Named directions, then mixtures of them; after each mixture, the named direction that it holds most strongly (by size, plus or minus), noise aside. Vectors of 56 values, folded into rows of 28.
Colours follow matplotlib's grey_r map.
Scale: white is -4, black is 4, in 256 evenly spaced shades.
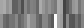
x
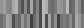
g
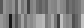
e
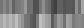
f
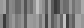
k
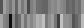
e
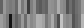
e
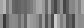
k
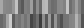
g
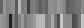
e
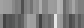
x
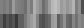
f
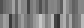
e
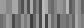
g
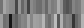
e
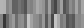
k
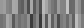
g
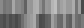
f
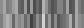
g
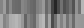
f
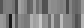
e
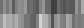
f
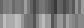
f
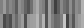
k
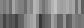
f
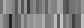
e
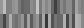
k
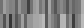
e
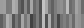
g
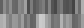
f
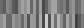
g
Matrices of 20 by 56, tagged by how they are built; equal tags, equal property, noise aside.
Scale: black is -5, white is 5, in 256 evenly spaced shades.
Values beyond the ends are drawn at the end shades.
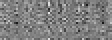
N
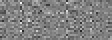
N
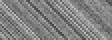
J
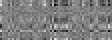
N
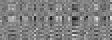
N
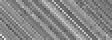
J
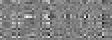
N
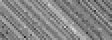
J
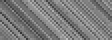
J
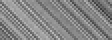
J
